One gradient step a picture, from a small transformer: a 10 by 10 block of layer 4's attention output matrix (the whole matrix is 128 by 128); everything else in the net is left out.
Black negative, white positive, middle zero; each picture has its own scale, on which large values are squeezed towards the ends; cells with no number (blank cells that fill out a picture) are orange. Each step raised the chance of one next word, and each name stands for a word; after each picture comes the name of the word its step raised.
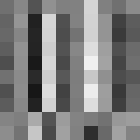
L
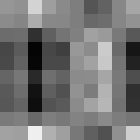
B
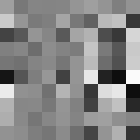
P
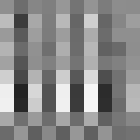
L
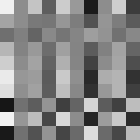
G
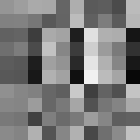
P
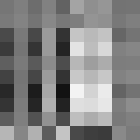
L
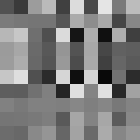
P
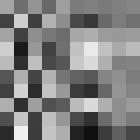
B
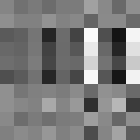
P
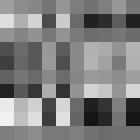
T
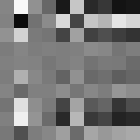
T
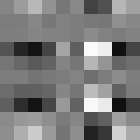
B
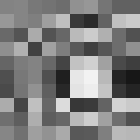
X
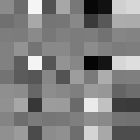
G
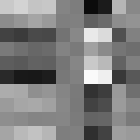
P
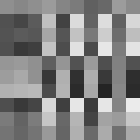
T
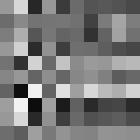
T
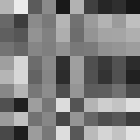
G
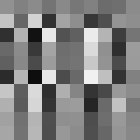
P
